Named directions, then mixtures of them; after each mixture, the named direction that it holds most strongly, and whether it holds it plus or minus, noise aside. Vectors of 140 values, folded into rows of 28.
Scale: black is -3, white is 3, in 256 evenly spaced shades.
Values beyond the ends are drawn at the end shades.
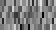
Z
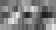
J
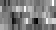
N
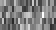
Z, minus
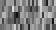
Z, plus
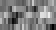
J, minus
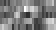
J, plus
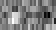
J, plus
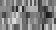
J, plus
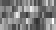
J, plus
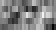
J, minus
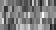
Z, minus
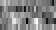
N, minus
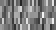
Z, minus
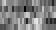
N, minus
